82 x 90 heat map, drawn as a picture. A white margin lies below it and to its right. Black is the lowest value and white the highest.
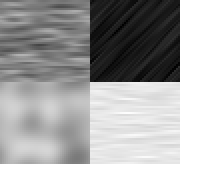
It is made of 2 by 2 panels. Panel 1,1: middling, streaked across. Panel 1,2: very low, slanting up to the right, faint in contrast. Panel 2,1: high, smooth. Panel 2,2: very high, streaked across, faint in contrast.
